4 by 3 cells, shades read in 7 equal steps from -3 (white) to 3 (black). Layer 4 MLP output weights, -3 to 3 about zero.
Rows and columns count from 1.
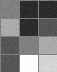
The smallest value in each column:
-1 -3 -2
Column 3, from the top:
2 1 -1 -2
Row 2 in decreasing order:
2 1 -1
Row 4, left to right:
1 -3 -2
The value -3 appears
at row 4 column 2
